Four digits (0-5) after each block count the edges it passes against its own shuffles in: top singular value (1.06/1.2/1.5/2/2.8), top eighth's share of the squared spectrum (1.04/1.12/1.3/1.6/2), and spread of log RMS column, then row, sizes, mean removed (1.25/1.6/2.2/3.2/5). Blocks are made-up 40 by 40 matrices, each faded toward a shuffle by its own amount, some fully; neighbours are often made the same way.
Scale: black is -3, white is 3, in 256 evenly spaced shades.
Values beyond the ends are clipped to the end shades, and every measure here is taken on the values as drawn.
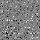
2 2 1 2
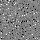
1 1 0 0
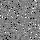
0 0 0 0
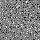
2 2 0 1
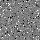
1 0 0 0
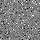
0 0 0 0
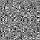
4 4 2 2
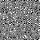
3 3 1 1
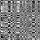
4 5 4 3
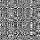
4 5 2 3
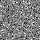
0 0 0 0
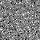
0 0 0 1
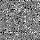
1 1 1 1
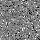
0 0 0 0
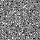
0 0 1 0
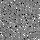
0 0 0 0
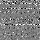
2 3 0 3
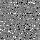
1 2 0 2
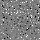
2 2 1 0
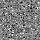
2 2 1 1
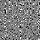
3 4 2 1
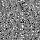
3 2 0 0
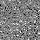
2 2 0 0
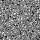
1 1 0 0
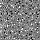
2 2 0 0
